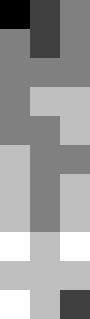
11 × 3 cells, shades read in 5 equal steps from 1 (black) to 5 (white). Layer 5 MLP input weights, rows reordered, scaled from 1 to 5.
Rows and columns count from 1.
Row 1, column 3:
3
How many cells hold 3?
13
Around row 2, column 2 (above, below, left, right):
2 3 3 3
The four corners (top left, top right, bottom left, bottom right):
1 3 5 2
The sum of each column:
39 35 39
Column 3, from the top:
3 3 3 4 4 3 4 4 5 4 2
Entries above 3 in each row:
0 0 0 2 1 1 2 2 3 3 2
